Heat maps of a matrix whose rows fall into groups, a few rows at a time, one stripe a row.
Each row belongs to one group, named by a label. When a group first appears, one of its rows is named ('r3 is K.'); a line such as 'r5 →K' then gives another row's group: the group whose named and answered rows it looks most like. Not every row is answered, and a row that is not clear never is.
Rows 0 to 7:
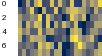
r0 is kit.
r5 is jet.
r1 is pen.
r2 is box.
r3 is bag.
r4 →box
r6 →box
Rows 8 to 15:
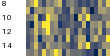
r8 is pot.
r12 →kit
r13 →kit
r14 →box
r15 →pot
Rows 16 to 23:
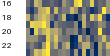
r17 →bag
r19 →bag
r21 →box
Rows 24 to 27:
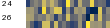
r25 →pot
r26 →kit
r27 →box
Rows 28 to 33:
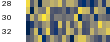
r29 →jet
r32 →kit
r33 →pen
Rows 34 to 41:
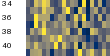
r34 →bag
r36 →bag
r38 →kit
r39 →pot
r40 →bag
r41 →pen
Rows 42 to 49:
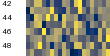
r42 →pen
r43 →kit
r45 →pen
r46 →pot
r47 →pot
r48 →pen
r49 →box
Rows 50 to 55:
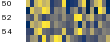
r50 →jet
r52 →pen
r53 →bag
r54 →pen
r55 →pot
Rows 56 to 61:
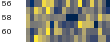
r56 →kit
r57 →jet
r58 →box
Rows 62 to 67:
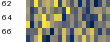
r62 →bag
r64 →pot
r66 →pen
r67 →pen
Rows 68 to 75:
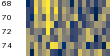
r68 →bag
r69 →bag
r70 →bag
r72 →box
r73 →box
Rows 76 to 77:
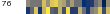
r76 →pot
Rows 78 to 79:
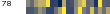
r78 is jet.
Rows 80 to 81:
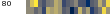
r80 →pot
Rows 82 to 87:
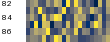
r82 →pot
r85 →kit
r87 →pot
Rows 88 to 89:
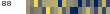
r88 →bag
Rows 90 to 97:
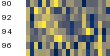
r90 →pot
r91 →jet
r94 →box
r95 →pot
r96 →kit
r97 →jet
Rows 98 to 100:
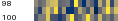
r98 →kit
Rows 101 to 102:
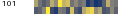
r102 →pen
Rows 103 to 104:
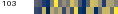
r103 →box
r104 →kit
